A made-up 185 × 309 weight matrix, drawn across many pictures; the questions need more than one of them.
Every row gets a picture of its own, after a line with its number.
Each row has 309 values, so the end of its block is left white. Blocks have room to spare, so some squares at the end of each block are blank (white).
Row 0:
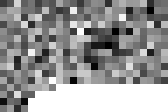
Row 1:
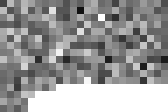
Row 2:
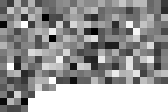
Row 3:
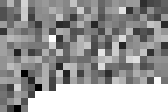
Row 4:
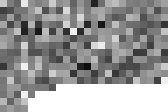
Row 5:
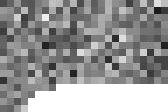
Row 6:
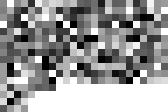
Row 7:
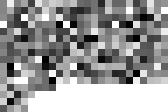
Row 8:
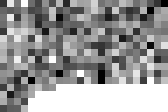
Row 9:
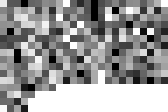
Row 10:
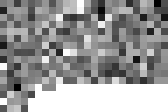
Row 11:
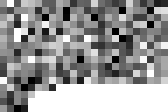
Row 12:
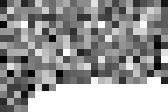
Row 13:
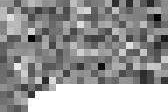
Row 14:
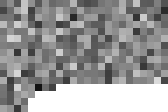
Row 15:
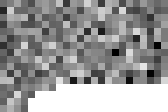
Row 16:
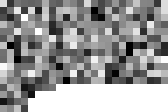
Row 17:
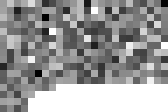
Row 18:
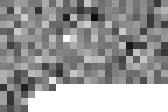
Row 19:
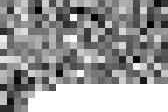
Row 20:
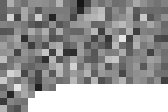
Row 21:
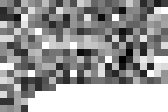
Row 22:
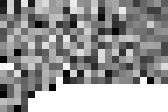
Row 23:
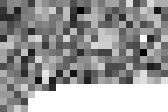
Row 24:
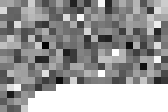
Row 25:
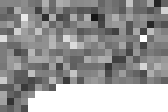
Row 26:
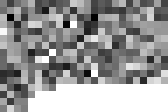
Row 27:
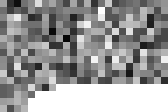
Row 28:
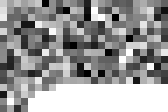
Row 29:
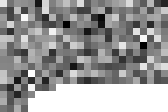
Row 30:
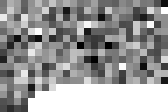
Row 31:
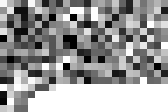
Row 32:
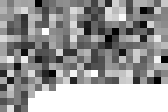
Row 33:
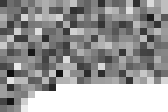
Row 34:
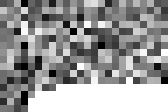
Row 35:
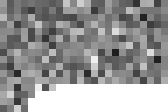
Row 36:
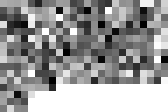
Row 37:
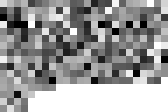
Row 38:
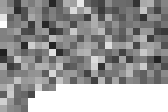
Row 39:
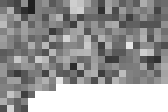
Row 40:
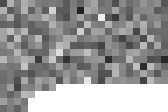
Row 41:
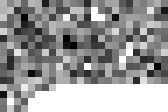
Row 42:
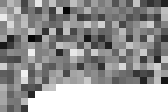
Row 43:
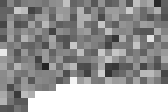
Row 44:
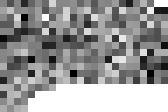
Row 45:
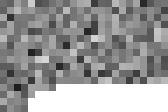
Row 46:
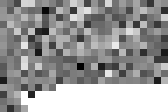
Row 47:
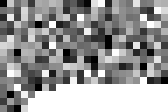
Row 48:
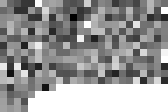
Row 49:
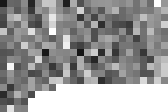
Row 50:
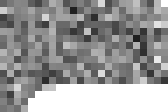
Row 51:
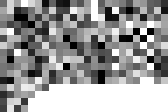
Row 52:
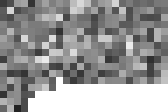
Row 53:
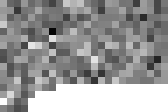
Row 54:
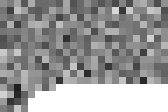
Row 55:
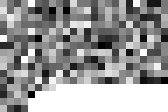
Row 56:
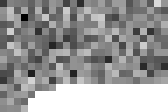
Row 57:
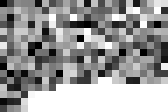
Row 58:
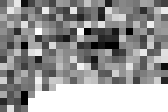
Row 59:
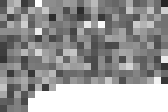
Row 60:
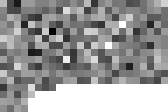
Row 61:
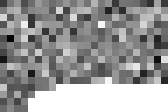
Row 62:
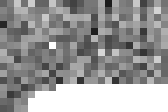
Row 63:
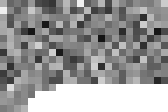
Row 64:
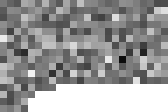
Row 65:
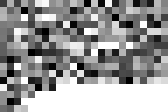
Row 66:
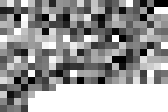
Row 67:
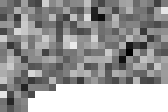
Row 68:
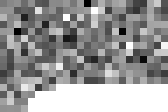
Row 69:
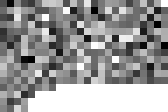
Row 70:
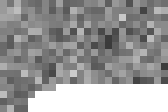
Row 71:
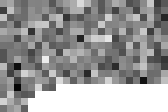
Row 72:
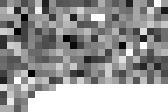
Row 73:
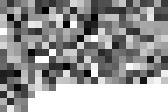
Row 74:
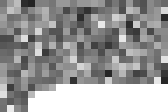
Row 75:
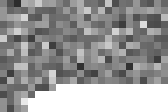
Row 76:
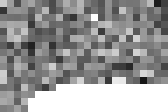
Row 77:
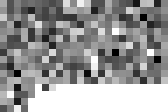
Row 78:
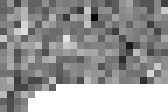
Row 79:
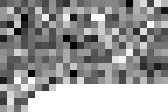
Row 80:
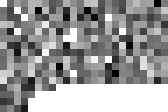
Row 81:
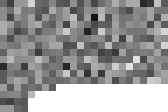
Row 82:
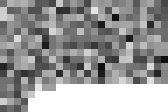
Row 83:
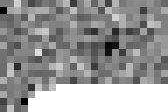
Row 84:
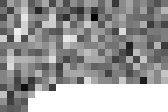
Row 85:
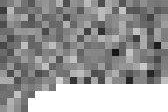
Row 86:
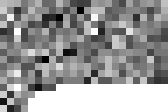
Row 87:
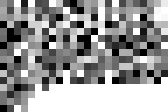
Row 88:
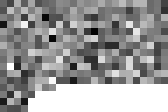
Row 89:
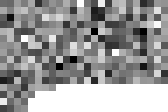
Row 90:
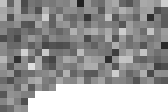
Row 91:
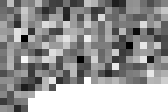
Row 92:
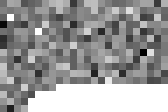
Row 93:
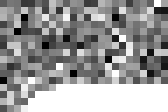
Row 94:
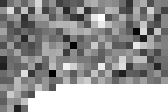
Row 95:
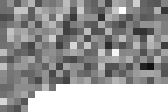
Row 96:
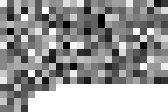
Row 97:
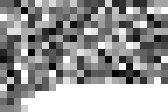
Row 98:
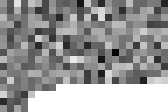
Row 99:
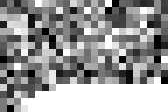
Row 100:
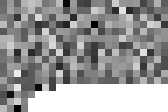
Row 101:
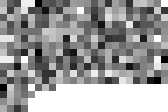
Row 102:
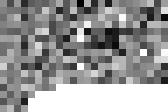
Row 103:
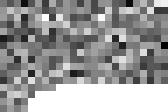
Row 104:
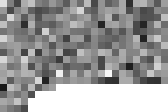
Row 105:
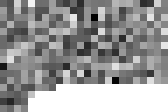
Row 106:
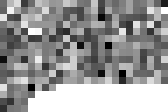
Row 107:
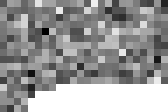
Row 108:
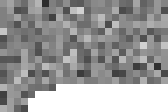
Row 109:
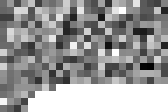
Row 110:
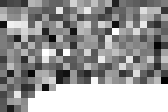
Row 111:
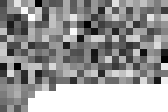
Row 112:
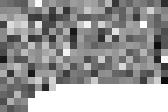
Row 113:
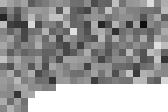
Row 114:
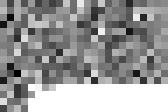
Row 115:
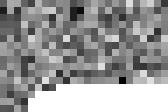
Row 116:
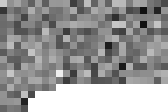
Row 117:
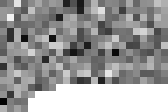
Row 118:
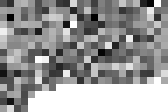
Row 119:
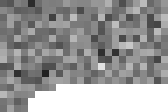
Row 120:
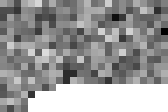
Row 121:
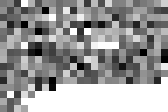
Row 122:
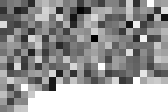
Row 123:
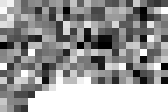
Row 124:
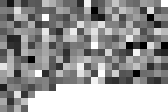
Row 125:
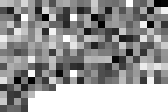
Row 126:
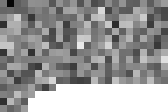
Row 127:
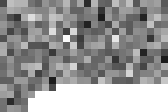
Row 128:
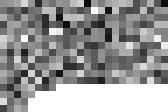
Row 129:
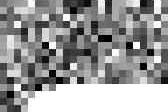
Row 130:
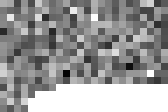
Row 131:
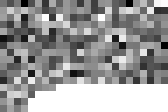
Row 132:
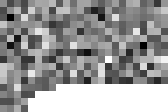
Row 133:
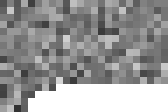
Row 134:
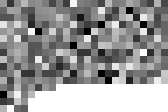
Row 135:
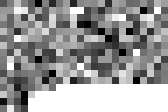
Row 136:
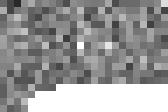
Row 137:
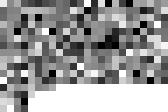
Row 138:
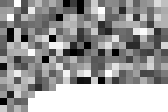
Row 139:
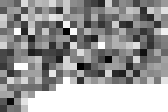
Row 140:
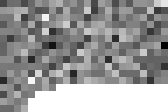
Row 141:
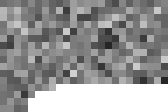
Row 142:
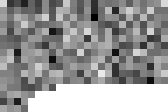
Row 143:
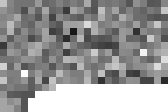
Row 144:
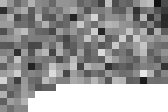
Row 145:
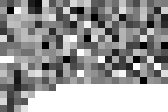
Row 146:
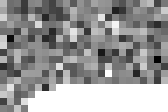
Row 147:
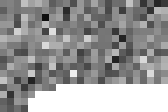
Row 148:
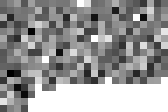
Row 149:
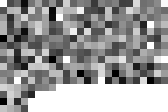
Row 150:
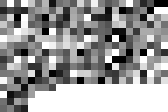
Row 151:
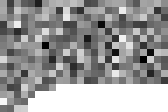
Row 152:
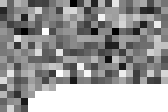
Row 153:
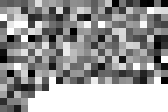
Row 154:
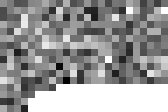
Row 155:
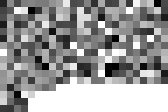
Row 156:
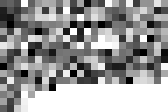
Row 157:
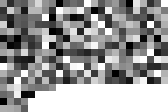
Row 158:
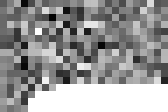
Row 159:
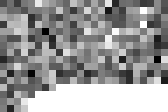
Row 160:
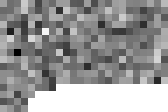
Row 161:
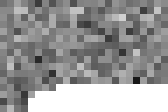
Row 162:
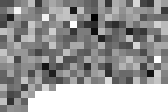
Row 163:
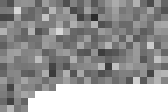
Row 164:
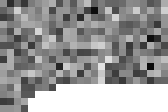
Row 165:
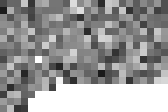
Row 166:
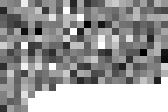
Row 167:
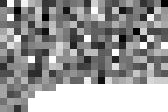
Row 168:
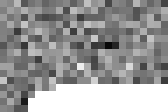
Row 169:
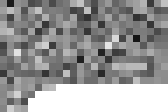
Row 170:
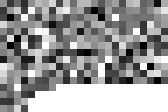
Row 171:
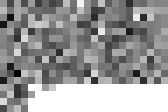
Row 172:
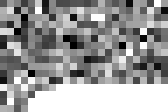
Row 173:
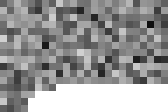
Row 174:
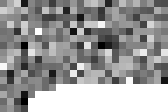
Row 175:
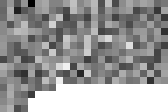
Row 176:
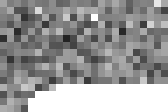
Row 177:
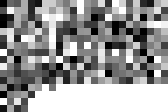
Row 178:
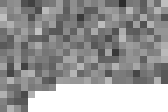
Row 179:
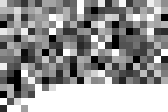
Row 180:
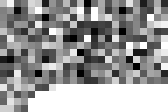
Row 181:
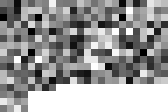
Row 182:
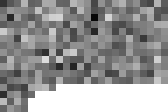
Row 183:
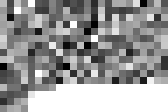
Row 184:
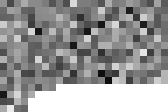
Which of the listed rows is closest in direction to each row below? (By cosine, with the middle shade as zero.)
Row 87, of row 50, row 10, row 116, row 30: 50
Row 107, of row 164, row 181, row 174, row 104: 181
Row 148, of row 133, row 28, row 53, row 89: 53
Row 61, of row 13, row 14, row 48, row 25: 13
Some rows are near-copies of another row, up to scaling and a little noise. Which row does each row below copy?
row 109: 95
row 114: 171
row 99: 159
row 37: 113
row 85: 15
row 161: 135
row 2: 88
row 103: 131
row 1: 40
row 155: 43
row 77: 35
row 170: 132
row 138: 117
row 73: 26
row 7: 6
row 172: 72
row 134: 184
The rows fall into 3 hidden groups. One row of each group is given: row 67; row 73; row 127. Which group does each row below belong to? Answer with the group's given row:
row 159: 127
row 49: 73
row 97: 127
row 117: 73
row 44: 67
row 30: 127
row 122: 127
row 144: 73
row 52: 73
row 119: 73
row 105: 73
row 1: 67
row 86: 73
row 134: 73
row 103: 67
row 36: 127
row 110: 127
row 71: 73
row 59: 127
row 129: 73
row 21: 67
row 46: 127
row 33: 127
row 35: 73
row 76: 73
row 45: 73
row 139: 127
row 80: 67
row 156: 127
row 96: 67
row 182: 73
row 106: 127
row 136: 127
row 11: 67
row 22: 73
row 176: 67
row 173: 67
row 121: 127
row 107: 127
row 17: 67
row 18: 67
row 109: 73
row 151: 67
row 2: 127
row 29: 67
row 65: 127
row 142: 67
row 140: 67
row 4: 127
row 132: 67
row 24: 73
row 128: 67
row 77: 73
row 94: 67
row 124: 67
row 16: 67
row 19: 67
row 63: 73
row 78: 67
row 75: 127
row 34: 127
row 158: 127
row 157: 67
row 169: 73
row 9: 67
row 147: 67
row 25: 67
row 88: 127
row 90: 67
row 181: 127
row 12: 127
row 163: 73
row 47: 73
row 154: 67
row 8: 67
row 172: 67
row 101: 127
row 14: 73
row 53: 73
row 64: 67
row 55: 127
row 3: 73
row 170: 67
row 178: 127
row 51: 67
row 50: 73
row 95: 73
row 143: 127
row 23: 127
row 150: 67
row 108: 67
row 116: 127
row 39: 73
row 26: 73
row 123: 127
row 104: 127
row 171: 73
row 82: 67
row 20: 73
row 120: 127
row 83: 127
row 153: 127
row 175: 73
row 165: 73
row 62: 73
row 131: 67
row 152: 127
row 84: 67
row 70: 127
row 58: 127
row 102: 127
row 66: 67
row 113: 127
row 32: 127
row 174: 127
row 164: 67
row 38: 73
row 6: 127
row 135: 127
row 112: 127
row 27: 127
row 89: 73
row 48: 127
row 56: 67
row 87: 73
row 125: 67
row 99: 127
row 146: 73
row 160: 127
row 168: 127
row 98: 73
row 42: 127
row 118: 73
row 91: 67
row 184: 73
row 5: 67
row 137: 127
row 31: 67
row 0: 127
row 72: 67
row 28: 67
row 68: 67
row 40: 67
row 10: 73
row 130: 73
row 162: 73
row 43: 73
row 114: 73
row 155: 73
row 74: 127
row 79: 67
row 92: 73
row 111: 127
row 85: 73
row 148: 73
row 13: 127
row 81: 73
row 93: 67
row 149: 67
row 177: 73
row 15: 73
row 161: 127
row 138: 73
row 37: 127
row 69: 67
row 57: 127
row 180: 67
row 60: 127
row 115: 127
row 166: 127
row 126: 127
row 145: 67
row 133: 73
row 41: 67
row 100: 73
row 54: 73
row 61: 127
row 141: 127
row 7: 127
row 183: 73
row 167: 67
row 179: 73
